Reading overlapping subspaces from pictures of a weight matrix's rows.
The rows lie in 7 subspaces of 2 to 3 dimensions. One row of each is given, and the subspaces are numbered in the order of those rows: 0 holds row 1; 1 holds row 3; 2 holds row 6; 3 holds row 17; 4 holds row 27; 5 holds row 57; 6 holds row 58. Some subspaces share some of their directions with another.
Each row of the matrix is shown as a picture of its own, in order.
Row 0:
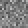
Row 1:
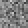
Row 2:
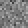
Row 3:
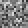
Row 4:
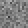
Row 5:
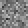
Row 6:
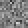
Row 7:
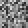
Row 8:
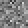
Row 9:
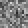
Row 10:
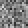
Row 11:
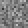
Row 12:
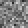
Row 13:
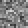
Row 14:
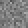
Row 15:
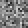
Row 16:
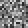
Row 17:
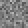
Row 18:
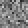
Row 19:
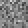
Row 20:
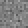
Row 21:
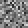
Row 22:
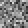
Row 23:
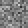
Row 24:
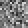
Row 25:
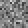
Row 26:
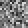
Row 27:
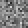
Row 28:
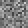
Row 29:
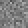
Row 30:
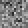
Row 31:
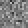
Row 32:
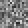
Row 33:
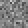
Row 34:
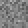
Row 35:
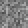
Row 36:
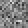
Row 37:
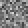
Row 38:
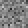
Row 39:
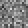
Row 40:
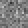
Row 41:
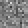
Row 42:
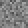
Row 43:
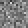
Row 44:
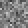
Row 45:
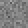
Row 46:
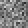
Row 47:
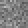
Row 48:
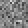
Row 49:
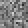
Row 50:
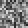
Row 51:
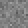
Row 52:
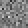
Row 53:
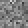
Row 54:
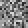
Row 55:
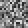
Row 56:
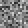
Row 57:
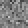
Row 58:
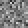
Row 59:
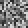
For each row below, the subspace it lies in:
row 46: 6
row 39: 0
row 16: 0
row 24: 4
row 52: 1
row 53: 6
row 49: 1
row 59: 5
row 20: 0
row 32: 2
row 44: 4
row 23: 6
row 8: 6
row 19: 2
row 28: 6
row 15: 4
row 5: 3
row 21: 6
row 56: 6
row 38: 0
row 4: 5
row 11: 1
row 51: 4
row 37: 3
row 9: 4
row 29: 5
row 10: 0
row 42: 3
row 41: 4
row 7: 2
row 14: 5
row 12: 1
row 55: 2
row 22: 1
